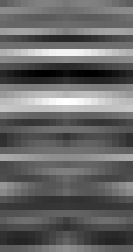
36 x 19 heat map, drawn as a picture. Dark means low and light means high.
Grain: streaks across. Mirror symmetry: left to right. Average level on the scale: 40%. Ninth with the highest average: centre.
